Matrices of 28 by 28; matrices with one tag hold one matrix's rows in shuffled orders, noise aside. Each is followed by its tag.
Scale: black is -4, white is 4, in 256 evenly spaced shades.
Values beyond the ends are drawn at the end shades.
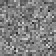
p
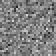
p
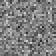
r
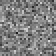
p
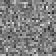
p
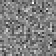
r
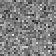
p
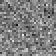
p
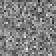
r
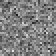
p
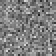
r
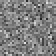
r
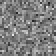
p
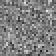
r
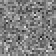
r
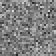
p
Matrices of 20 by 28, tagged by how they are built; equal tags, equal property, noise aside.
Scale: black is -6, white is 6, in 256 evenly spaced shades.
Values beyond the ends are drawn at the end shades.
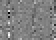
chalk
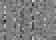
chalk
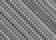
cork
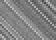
cork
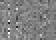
chalk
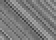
cork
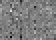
chalk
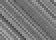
cork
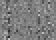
chalk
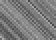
cork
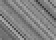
cork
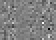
chalk
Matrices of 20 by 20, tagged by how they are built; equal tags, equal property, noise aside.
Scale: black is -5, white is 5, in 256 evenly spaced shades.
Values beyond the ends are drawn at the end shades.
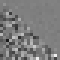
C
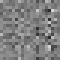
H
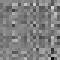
H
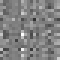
H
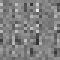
H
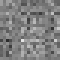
H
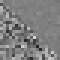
C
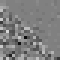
C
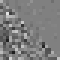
C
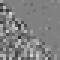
C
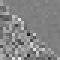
C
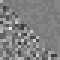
C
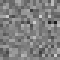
H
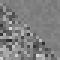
C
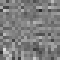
H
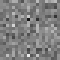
H
